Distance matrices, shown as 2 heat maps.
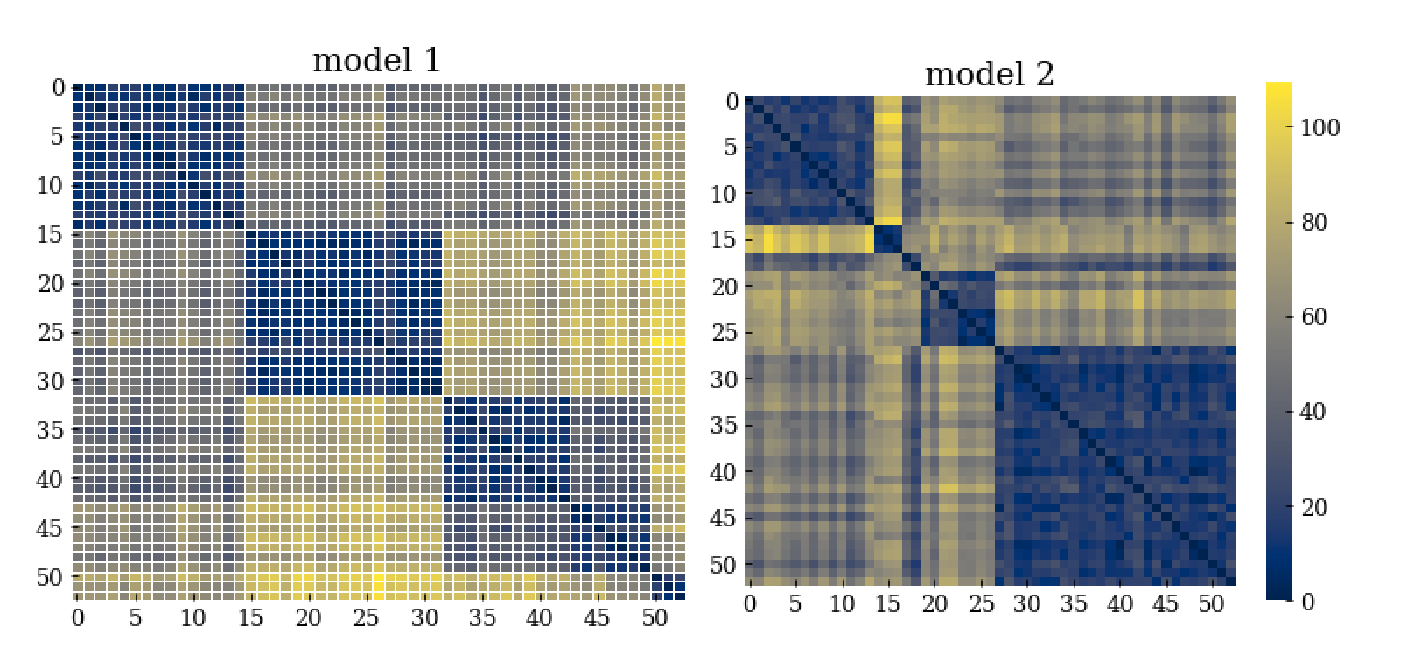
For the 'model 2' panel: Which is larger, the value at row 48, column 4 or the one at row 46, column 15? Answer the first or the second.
the second
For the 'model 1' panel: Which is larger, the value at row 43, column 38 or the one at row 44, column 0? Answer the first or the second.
the second
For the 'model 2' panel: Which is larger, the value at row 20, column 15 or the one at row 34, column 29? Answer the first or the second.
the first
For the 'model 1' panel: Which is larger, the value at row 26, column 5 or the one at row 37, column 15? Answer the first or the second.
the second
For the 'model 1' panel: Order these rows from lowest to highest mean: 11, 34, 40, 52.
11, 40, 34, 52
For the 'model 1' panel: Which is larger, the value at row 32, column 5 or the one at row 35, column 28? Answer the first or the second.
the second
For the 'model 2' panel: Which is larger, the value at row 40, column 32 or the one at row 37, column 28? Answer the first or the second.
the second
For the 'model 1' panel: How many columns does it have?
53
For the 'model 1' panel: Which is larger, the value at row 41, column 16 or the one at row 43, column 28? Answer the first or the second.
the second
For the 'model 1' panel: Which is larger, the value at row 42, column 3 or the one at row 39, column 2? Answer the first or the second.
the second
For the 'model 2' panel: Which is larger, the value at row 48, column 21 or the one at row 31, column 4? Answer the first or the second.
the first
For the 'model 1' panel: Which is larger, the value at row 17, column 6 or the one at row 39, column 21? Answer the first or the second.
the second
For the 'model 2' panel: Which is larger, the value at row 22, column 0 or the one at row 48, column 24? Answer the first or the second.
the first
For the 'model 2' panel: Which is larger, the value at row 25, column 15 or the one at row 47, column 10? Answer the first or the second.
the first
